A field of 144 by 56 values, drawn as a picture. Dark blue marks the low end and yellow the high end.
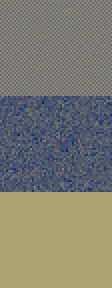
The table splits into 3 rows of 1 panel. Panel 1,1: middling, checkered. Panel 2,1: low, fine-grained. Panel 3,1: high, flat.
